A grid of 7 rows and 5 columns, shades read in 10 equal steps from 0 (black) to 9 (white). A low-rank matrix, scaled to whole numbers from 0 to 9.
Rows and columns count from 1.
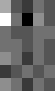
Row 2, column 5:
3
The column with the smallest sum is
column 3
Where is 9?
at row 2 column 1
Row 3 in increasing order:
3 3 4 4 4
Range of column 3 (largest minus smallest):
4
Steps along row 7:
down down up down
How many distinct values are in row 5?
4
